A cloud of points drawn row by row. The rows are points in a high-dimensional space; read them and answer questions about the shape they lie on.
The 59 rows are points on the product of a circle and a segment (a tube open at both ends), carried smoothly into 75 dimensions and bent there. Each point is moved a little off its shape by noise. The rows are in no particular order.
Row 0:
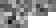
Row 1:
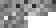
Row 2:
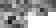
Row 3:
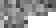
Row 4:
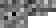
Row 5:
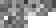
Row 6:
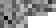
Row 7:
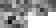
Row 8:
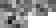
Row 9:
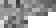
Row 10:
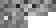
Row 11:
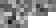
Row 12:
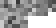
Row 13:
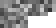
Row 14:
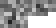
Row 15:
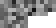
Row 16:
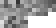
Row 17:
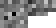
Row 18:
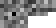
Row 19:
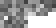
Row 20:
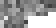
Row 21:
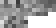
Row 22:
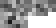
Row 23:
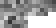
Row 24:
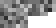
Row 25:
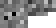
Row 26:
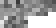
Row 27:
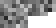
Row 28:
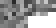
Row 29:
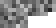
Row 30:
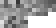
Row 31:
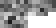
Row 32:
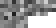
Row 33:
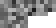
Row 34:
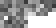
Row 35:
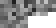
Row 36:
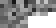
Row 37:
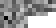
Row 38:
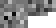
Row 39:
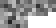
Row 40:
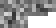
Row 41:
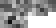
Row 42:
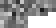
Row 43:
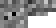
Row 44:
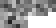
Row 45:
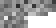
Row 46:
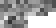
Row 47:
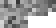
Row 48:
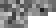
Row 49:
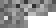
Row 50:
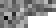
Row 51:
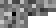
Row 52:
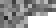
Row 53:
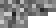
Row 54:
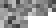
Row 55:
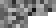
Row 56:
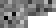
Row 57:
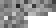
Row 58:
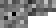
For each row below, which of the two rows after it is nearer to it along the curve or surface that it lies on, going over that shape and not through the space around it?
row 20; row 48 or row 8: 8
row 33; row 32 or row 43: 32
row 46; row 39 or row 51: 39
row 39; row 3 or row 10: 3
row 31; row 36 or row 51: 51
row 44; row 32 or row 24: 32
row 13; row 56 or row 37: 37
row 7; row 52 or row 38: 38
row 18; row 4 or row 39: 4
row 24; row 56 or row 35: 35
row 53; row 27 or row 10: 27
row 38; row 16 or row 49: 16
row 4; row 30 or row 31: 31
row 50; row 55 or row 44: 55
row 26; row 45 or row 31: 31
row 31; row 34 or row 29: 34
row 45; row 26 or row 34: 34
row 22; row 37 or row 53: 53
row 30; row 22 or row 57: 22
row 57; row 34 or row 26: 34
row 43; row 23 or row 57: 23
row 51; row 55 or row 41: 41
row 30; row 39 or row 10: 39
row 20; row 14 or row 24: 14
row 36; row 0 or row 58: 58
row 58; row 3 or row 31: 31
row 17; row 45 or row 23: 23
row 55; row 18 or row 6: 6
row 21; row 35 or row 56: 56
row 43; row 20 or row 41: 41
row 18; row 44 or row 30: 44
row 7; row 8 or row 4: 8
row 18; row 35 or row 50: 50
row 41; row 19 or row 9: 9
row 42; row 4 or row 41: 41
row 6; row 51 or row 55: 55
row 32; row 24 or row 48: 24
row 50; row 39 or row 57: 39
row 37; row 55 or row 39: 55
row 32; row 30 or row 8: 8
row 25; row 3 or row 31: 31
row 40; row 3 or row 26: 26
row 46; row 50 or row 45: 45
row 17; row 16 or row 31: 31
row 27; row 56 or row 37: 37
